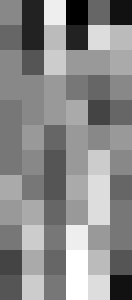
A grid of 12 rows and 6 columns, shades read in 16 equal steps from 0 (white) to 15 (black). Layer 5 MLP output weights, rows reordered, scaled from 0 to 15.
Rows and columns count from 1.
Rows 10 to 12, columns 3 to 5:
8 1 6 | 9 0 4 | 8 0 2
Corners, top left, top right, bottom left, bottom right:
7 14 10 14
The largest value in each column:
11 13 10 15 11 14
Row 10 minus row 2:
-1 -10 4 -12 4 4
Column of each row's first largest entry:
4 2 2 5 5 3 3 3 3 1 1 6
